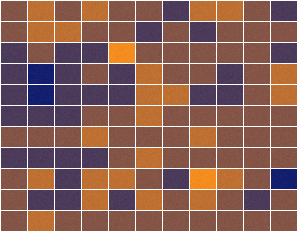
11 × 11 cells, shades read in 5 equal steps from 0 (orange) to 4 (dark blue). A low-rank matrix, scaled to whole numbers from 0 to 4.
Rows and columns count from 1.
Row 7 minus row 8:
-1 -1 -1 -2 0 1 0 -1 0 0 0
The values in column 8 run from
0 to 3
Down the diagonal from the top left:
2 1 3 2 3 1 2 2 1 3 2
